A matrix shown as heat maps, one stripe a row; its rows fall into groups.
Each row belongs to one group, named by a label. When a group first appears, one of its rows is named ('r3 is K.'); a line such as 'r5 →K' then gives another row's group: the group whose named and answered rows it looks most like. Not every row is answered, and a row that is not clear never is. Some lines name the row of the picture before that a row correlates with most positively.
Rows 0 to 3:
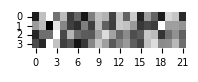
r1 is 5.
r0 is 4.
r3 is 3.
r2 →3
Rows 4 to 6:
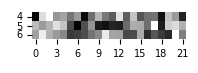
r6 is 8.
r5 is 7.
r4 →4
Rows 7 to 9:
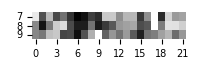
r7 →7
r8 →7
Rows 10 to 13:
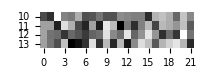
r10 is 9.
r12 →8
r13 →5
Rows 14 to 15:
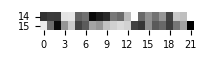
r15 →8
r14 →7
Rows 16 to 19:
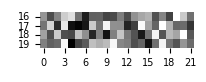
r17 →5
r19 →3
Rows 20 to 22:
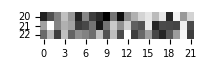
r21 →8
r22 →8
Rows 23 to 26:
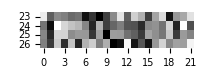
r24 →9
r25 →9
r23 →7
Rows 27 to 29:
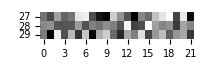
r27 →9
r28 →8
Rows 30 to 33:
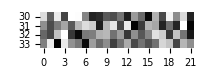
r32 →3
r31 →8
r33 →5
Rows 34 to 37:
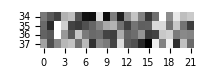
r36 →9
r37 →9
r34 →7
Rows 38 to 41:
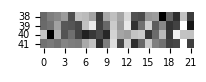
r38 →8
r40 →7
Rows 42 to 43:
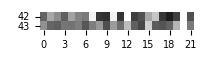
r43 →8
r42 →8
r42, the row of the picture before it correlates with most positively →41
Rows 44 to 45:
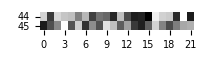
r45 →3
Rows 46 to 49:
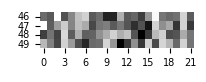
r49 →5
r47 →9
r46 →9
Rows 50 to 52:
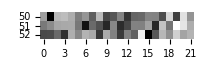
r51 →7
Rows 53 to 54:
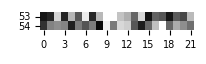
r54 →3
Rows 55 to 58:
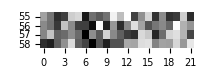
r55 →8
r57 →5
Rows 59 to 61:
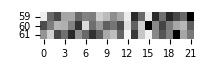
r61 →8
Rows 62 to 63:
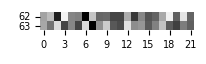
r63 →4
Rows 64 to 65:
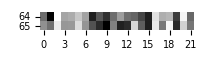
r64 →9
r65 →9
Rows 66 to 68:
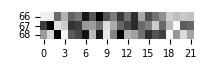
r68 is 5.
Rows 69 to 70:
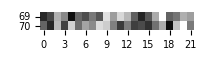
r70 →4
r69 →3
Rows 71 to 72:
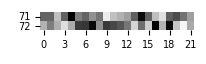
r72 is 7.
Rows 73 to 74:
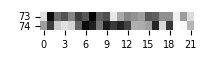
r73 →7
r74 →7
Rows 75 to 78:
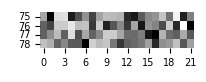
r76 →9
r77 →4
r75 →3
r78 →5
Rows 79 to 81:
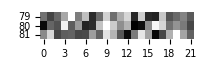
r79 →4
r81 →5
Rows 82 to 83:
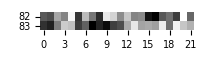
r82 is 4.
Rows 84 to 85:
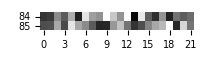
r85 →9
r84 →4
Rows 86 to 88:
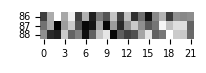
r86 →4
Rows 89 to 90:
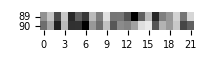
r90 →5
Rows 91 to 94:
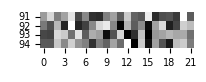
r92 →4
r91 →8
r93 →9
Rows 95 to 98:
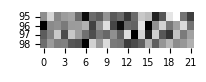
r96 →4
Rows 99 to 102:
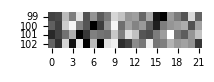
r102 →4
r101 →3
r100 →3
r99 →4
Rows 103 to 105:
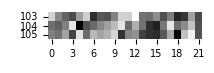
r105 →4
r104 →3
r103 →8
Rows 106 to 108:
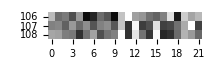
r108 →8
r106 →7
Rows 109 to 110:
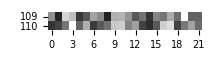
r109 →3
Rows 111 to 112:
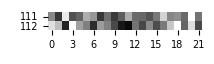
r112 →5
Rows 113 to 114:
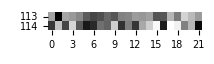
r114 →5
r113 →7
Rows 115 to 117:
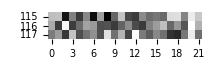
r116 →9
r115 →5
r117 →8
